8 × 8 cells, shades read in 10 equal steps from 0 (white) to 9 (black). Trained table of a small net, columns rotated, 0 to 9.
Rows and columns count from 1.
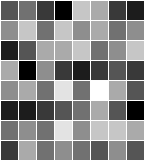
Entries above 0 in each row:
8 8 8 8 7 8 8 8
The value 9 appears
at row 1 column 4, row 4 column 2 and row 6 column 8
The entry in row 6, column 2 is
8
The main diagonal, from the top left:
6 2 3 7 5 3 2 6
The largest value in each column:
8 9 7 9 8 7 7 9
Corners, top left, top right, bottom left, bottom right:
6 8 7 6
